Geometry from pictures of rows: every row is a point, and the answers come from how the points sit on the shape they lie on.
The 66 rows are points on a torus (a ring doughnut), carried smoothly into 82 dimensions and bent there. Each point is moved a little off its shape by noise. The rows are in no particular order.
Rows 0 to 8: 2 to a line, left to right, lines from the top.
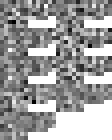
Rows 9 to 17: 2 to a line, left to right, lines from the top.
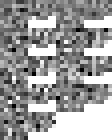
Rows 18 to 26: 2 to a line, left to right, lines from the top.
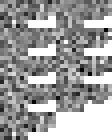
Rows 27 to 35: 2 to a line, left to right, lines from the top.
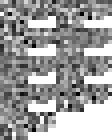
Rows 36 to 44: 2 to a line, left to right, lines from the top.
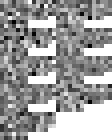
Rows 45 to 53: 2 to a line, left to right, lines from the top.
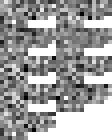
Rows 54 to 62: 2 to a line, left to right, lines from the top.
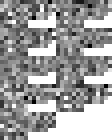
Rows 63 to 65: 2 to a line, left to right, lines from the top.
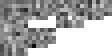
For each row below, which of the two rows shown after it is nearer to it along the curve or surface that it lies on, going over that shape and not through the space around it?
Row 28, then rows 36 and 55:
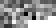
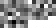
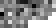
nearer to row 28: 55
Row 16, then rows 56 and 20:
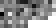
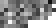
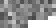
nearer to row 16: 20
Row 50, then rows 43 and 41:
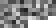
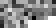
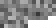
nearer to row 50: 41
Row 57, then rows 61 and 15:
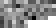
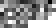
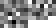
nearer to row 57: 61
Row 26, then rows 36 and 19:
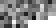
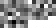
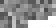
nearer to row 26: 19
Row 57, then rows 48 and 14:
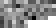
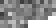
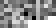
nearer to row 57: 48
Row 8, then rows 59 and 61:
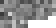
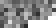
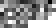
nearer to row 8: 59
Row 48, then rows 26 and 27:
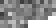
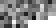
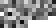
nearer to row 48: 26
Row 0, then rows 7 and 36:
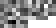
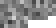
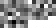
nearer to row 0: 36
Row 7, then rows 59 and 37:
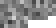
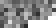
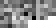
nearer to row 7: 37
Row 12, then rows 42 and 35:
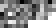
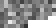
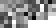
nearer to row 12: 35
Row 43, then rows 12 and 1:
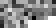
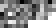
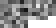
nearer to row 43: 1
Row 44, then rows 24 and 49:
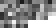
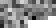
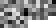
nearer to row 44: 24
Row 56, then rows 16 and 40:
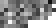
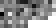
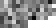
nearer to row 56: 40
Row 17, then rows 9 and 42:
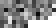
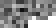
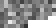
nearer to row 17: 42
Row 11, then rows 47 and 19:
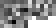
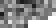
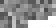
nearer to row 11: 47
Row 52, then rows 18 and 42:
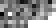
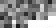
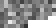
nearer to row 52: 18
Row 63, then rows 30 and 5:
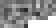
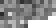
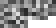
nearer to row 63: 5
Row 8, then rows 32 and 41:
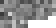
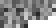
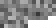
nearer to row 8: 32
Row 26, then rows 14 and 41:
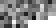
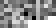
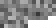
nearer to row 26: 14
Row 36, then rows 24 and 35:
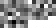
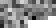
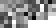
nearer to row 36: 24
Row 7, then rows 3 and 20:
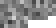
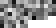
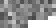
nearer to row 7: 3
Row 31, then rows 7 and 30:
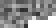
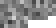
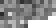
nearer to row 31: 7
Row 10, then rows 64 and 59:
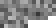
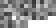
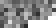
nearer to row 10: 64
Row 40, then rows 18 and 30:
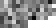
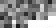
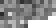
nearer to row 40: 30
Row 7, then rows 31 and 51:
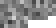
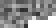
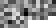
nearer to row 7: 31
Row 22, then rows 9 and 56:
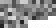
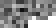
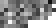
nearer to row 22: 9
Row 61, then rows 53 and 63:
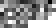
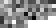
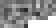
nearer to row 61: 53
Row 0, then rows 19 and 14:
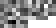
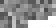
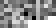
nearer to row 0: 14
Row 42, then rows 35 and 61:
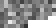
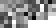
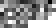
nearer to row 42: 61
